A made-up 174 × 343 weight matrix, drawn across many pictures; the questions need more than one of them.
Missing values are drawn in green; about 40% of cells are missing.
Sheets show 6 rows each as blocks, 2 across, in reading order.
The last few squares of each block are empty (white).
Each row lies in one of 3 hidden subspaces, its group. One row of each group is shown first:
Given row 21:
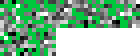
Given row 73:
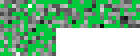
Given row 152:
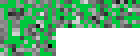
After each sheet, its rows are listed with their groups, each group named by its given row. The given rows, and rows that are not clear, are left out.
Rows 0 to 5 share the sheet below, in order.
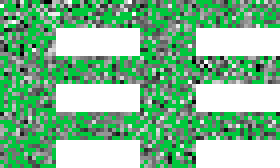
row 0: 73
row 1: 152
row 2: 73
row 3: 73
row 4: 21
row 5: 21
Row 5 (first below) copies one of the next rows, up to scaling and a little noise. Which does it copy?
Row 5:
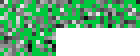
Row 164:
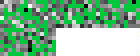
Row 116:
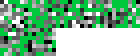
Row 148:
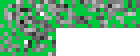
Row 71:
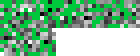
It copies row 116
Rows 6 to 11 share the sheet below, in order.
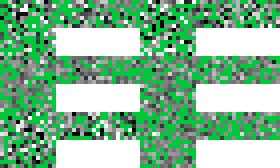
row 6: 21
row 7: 21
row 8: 21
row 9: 152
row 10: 152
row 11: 73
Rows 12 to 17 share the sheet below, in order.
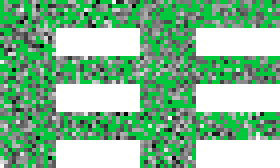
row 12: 152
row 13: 152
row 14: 152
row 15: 21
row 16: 152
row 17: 152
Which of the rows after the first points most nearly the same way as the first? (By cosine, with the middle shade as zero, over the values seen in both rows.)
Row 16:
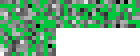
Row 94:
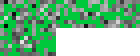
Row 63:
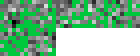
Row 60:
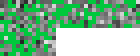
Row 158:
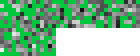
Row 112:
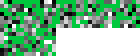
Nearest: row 158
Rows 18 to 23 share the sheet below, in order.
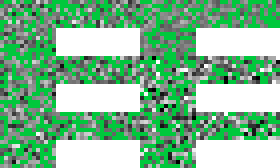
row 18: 73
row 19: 73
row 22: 152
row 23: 73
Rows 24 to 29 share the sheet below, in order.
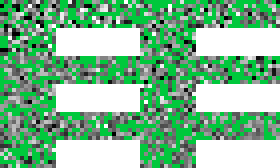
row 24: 152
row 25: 21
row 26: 21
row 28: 73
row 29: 21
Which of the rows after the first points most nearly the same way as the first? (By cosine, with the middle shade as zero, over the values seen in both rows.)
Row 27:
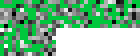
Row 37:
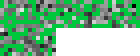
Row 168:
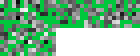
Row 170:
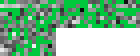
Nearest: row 37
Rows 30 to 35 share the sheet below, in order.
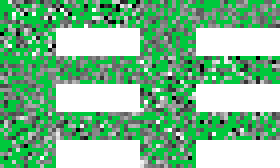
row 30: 73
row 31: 73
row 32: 73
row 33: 152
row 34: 73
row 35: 152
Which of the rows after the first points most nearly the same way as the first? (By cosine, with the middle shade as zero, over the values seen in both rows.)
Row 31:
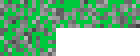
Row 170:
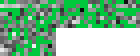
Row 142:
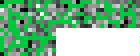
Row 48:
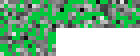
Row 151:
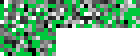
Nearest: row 142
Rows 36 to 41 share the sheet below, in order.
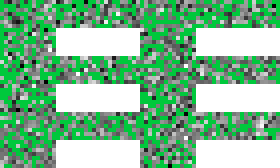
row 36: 73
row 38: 152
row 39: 73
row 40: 152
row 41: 73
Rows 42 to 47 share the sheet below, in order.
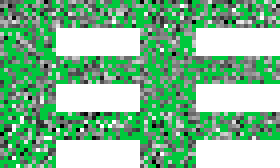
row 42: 73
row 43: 21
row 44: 73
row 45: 73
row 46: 152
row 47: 152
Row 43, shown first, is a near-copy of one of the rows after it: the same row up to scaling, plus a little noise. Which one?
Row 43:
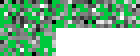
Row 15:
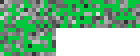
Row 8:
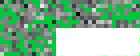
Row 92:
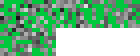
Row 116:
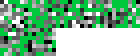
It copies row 8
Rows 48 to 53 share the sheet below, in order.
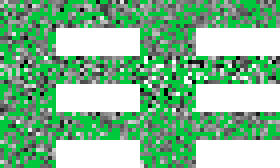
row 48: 152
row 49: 152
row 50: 21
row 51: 152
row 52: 152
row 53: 152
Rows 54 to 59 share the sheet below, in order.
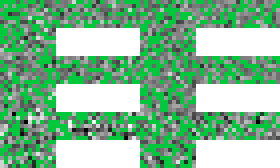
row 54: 152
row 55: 152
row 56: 73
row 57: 152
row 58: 21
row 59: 73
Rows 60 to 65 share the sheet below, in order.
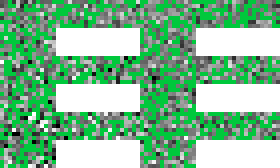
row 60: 21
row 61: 73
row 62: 152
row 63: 73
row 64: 73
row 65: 73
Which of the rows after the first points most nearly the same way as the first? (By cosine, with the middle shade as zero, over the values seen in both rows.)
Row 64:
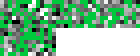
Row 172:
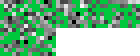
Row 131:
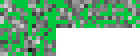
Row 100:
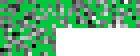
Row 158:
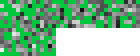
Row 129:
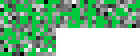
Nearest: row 100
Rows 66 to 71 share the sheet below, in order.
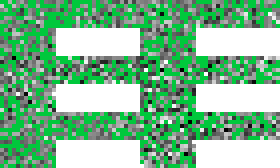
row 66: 152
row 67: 73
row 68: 73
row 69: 73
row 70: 73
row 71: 21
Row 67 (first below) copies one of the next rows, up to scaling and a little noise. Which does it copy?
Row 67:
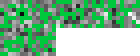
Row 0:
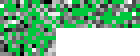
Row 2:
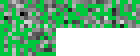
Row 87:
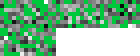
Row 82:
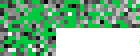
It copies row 2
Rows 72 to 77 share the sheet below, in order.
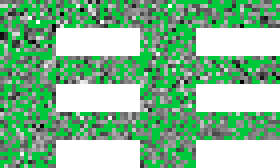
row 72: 152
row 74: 73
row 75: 73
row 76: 21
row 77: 152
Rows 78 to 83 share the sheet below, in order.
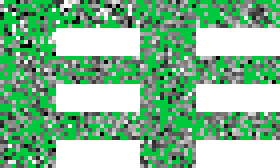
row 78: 73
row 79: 73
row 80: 21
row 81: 21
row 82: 73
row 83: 152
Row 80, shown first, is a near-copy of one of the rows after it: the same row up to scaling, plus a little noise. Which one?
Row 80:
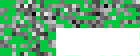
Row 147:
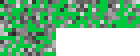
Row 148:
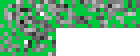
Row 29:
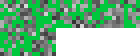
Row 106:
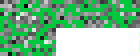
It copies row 29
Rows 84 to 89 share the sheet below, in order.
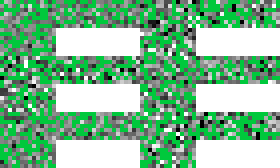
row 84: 21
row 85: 73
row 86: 21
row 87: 73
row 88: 152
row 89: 152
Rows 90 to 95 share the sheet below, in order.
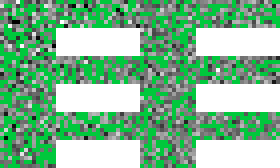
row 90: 73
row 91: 152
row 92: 21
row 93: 21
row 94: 152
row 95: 73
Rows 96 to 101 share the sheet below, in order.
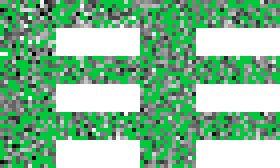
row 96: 21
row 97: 152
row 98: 21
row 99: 152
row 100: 152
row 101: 152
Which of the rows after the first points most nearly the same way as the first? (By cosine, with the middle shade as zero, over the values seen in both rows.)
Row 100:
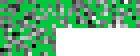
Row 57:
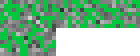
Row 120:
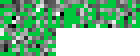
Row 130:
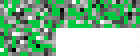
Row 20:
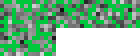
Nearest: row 120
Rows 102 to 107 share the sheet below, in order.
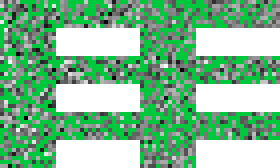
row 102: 152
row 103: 73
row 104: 73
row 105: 21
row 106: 21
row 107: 152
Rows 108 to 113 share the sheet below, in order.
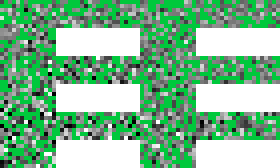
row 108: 21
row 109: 21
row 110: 152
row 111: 152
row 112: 21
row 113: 152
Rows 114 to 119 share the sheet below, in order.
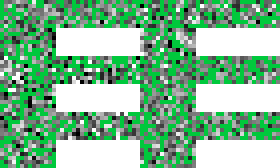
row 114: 73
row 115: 73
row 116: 21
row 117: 21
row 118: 152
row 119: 152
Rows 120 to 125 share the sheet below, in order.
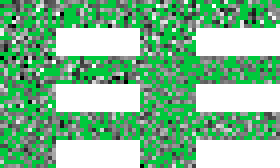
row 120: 73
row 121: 73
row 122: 21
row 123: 73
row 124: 152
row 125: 21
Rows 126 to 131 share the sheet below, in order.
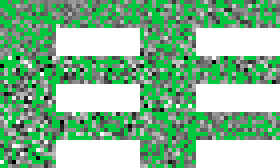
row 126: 73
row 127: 152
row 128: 21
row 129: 73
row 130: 152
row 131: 21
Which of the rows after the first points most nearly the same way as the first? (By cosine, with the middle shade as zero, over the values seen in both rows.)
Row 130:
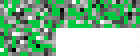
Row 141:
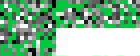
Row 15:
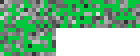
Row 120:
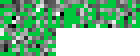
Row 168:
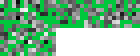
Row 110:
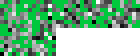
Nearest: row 15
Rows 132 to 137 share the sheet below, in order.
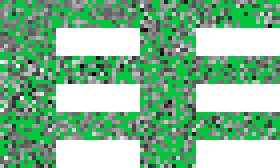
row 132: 152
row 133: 73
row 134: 152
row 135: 73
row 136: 152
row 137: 21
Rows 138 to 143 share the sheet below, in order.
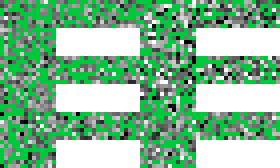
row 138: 73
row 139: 21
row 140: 73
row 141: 21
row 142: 21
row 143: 73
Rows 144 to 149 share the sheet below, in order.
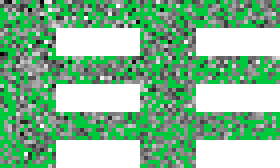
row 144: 21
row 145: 21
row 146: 152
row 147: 21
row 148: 21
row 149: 152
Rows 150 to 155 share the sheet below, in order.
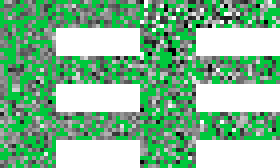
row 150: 73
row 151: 21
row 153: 21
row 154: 21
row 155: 152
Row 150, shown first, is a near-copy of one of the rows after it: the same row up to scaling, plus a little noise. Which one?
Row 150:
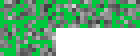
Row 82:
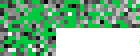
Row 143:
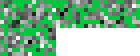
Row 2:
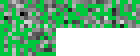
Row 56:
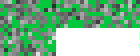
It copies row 56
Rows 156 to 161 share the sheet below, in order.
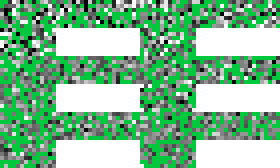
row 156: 152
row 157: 21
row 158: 152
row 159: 152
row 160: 21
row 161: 152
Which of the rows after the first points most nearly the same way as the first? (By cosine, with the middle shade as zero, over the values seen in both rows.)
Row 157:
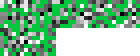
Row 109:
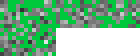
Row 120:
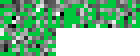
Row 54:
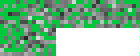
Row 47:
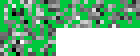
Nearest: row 47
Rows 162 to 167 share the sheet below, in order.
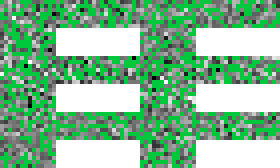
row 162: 73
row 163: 73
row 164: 21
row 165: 21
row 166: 73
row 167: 152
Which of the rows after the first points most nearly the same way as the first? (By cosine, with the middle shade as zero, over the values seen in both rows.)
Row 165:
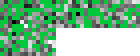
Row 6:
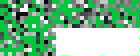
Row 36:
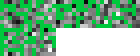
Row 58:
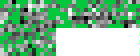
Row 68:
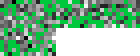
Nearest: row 6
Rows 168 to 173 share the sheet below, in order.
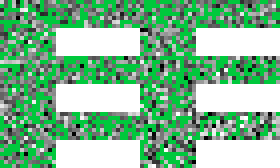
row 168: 21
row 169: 152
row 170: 152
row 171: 152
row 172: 21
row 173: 73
